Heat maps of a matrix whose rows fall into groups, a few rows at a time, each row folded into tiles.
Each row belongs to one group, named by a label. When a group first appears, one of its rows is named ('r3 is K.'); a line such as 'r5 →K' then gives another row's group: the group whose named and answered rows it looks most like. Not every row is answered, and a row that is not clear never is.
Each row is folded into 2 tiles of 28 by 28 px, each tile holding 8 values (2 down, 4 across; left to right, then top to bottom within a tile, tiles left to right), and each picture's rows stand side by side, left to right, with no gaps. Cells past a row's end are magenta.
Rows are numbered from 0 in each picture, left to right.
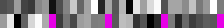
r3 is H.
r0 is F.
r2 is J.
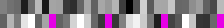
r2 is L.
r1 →L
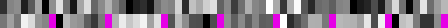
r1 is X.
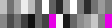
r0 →H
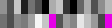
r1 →L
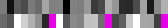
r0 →L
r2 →L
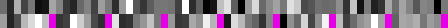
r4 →X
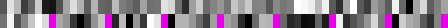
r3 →X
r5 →H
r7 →X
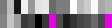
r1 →H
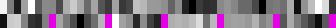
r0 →X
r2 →J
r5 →J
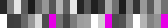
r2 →L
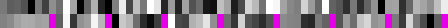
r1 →F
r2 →J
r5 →H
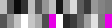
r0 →L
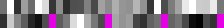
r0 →J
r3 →H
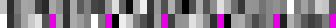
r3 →L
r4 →X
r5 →J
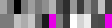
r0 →L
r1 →L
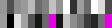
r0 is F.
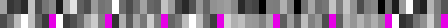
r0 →L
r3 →L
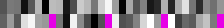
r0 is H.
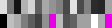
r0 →X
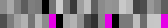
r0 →F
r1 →X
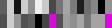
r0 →J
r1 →F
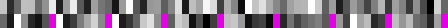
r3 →J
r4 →J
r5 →H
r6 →L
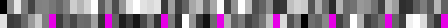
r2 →H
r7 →L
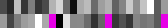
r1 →X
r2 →H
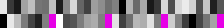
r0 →X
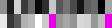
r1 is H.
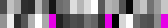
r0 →F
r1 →H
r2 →X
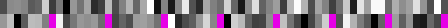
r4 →X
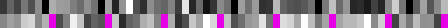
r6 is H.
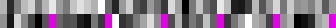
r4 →L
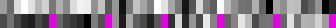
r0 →H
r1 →H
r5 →F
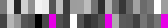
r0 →J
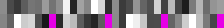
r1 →J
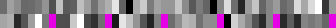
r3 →F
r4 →X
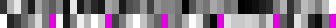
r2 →L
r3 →L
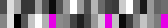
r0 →F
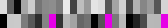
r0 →X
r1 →J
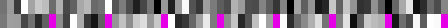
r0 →J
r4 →F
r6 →F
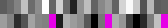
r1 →X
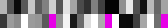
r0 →L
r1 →F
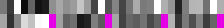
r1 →H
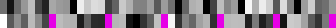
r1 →J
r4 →J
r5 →X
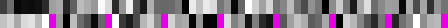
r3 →J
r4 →J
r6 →X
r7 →L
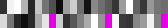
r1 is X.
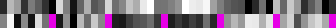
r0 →F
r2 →H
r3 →H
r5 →F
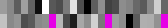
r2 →F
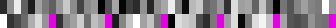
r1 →F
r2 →L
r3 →X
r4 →F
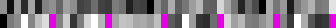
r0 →L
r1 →F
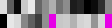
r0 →X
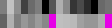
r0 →F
